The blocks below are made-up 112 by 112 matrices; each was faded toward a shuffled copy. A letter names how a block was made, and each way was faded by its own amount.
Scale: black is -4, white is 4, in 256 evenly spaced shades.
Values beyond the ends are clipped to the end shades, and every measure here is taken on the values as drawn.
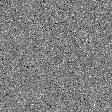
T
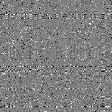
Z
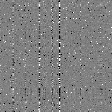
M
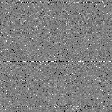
Z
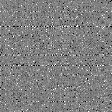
Z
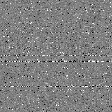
Z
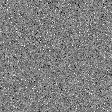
T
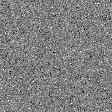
T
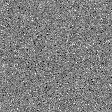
T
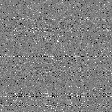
Z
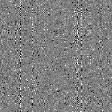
M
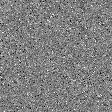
T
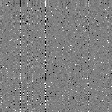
M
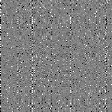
M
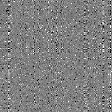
M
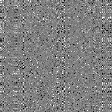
M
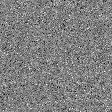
T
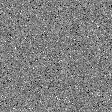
T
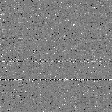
Z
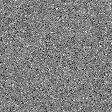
T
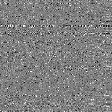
Z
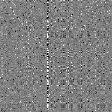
M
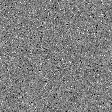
T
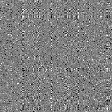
M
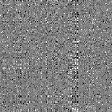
M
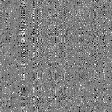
M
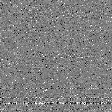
Z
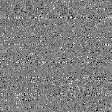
Z
